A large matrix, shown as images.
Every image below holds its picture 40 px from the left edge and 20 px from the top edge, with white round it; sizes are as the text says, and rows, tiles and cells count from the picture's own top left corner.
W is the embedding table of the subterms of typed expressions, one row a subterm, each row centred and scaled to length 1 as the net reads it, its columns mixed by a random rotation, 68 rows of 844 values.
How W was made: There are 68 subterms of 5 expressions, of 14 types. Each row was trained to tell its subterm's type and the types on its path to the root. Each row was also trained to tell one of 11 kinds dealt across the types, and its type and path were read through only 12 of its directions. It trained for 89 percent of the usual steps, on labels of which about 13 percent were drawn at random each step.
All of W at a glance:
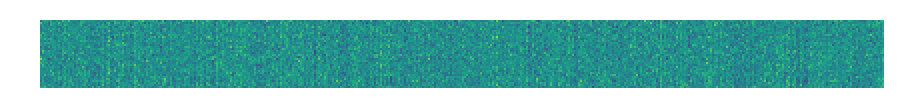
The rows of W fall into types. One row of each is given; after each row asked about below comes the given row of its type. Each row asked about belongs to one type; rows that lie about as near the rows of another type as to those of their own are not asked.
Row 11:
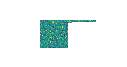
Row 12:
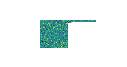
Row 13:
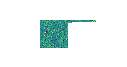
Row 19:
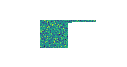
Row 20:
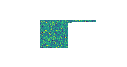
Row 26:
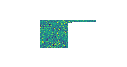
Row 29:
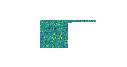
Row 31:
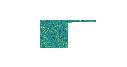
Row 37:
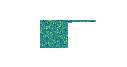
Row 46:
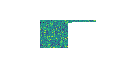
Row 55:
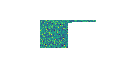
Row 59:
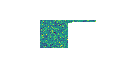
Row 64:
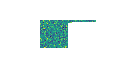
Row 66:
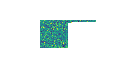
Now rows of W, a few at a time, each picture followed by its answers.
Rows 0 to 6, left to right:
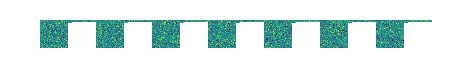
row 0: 66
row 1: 31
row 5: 11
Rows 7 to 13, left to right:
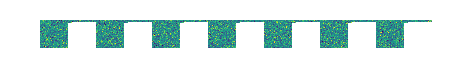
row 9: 59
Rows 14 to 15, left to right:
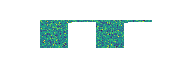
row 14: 66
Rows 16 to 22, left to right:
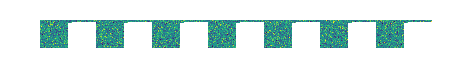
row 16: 46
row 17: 46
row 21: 11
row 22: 66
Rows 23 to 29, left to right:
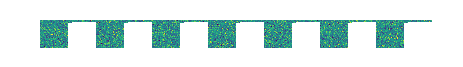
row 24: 13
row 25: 37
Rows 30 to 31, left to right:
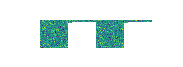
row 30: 19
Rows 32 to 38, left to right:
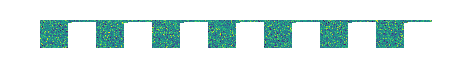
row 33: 31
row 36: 20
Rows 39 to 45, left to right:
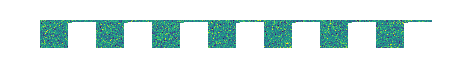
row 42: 37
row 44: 46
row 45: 26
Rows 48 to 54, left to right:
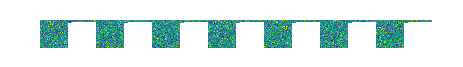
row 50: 20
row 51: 11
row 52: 11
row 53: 13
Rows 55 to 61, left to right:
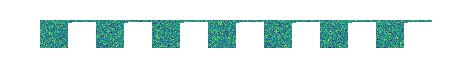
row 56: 59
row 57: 31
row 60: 26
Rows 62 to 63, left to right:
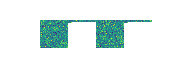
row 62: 59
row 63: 46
